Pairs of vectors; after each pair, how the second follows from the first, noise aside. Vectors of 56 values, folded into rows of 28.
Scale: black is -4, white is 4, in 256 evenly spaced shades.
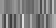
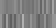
shrunk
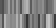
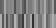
shuffled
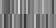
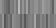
shrunk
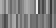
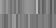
shrunk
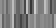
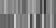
shuffled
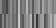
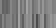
shrunk
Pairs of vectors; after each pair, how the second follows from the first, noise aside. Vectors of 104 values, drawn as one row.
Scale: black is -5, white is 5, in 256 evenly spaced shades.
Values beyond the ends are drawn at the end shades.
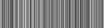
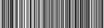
scaled up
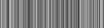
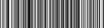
scaled up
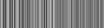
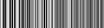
scaled up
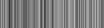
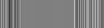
partly zeroed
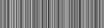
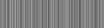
shrunk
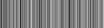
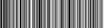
scaled up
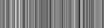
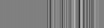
partly zeroed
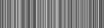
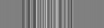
partly zeroed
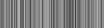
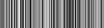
scaled up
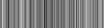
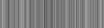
shrunk
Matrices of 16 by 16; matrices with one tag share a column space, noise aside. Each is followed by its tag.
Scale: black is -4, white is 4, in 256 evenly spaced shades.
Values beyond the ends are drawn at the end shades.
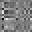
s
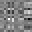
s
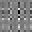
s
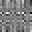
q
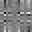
q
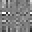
q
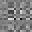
s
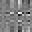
q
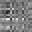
s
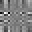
q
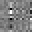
s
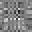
s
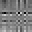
q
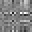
q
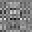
s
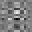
s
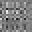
s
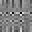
q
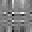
q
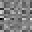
s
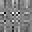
q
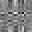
q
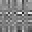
q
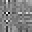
q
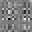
s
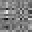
s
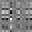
s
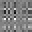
s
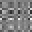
s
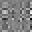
s
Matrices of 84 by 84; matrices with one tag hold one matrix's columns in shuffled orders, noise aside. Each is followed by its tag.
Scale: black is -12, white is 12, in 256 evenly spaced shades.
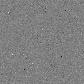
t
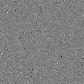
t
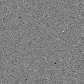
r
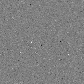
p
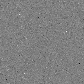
r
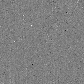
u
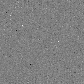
u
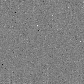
u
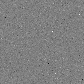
r
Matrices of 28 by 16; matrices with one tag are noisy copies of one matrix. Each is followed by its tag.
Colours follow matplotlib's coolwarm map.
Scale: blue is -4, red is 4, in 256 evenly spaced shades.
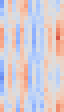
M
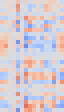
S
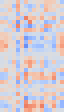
S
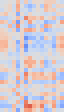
S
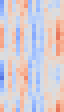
M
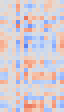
S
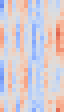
M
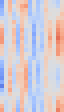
M
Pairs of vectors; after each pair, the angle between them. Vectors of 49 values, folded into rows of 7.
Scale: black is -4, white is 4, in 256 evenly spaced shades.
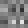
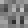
nearly opposite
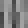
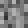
partly opposed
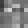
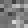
partly aligned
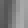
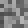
orthogonal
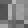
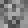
partly aligned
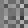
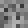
partly opposed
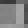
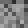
partly aligned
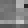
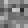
orthogonal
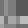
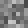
orthogonal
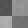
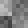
nearly opposite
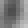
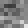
partly aligned
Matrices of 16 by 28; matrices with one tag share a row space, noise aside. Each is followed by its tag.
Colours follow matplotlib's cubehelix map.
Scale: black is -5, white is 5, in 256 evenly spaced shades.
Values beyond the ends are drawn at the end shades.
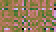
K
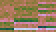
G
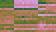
G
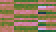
G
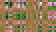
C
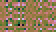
C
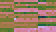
G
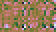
K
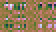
C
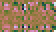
K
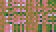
C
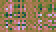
C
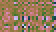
K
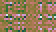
C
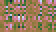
C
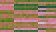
G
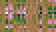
C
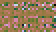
K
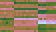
G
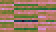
G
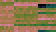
G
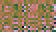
K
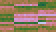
G
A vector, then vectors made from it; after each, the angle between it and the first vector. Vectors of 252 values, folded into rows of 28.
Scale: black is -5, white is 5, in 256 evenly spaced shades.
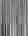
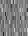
orthogonal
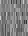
partly aligned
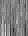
nearly opposite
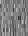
partly opposed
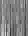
nearly opposite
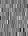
orthogonal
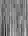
nearly parallel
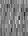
orthogonal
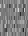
orthogonal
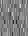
orthogonal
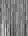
nearly opposite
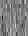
partly aligned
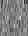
orthogonal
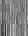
nearly parallel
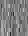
partly opposed
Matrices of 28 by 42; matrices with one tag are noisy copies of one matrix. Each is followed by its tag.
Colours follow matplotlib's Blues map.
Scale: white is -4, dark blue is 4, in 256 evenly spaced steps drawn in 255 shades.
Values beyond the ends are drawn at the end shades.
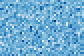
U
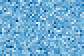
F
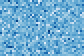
F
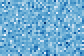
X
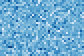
F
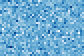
F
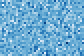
X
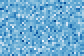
U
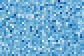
U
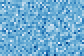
X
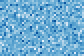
U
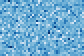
F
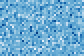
U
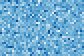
F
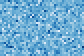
F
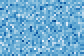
U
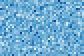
U
